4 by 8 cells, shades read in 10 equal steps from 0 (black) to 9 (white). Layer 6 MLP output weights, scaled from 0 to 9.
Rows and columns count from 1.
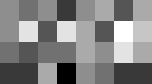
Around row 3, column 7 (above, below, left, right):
9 2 5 6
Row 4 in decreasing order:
6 5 4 2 2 2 2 0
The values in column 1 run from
2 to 5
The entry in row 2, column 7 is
9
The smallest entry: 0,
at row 4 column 4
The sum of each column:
16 17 18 14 22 18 22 21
